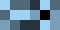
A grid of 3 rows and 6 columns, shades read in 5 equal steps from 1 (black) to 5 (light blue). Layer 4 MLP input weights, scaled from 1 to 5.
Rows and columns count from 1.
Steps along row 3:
down down same up down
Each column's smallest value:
3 3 2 2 1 3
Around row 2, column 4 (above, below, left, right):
2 2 5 1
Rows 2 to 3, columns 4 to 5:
4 1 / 2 5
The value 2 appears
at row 1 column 4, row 3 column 3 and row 3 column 4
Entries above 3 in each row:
2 4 3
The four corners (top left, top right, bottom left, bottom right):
5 3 4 4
